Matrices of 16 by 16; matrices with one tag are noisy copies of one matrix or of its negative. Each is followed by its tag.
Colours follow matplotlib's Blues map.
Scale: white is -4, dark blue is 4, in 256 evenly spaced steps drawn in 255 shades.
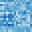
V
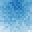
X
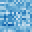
V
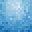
X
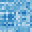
V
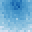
X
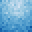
X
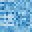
V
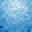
X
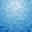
X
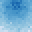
X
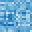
V
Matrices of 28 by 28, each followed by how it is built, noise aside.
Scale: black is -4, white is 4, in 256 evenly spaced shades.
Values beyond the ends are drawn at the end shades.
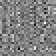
low rank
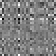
low rank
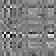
low rank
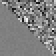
upper triangular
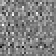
low rank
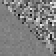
upper triangular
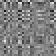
low rank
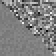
upper triangular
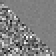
lower triangular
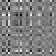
low rank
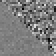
upper triangular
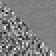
lower triangular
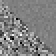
lower triangular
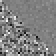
lower triangular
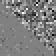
upper triangular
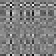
low rank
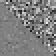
upper triangular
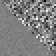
upper triangular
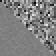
upper triangular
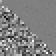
lower triangular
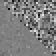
upper triangular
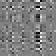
low rank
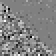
lower triangular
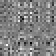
low rank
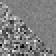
lower triangular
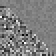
lower triangular
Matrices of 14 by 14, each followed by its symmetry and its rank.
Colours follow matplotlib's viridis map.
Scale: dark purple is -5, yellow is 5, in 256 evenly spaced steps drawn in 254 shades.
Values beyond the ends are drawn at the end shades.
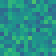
antisymmetric, full rank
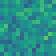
antisymmetric, full rank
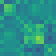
symmetric, rank three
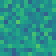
neither, full rank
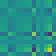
symmetric, rank one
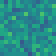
neither, full rank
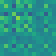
symmetric, rank three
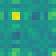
symmetric, rank two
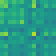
symmetric, rank two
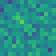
symmetric, full rank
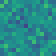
symmetric, full rank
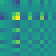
symmetric, rank one
